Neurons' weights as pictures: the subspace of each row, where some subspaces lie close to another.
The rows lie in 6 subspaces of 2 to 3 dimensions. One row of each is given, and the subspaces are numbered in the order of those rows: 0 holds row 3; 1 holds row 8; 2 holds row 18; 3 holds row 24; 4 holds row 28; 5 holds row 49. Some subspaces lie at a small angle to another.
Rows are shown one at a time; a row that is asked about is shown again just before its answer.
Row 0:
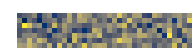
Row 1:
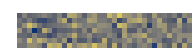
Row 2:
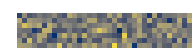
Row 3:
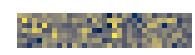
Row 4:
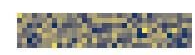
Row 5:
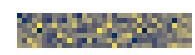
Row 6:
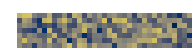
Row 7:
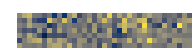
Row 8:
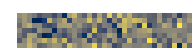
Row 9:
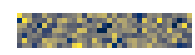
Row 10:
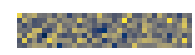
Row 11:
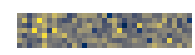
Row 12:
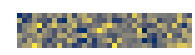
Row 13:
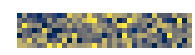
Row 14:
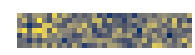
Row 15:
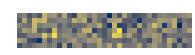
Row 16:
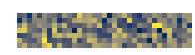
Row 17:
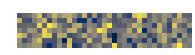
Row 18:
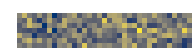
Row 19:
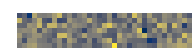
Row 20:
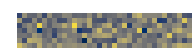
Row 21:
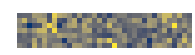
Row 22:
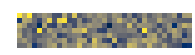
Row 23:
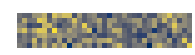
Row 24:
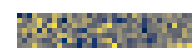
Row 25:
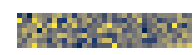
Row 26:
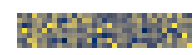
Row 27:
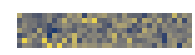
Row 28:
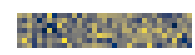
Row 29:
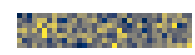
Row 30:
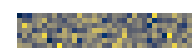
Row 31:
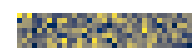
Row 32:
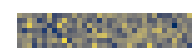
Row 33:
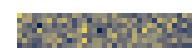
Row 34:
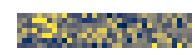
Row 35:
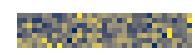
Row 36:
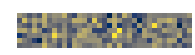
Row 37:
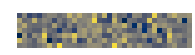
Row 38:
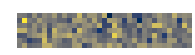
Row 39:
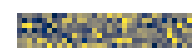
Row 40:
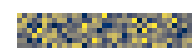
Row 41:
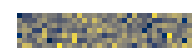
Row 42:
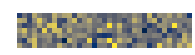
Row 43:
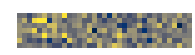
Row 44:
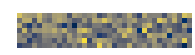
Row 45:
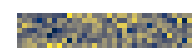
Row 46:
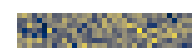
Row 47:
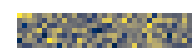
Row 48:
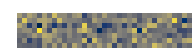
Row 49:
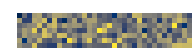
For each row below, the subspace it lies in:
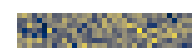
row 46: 2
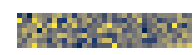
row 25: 3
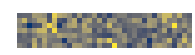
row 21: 4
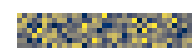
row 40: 2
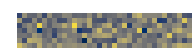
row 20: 2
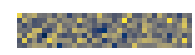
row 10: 1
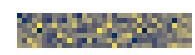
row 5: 2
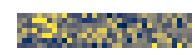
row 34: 1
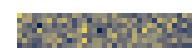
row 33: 2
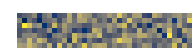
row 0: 5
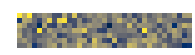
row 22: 3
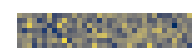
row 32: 4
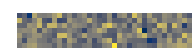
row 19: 3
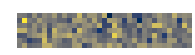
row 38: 5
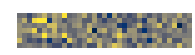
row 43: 0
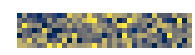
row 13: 1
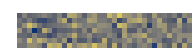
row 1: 1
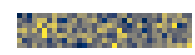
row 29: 5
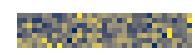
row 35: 5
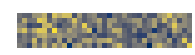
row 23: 4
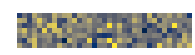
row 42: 4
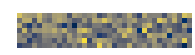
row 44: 2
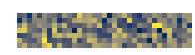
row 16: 5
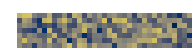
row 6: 2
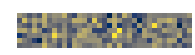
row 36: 0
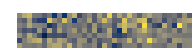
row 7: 0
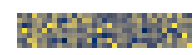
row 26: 4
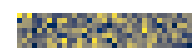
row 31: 3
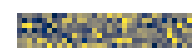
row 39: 5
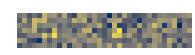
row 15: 0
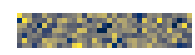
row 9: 5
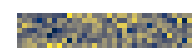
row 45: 1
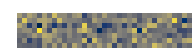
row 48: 2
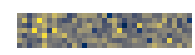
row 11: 5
